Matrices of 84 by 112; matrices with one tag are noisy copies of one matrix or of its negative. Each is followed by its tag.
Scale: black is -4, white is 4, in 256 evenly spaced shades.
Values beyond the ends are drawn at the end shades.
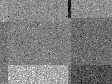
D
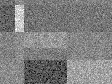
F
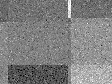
D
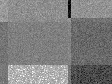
D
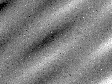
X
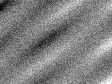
X
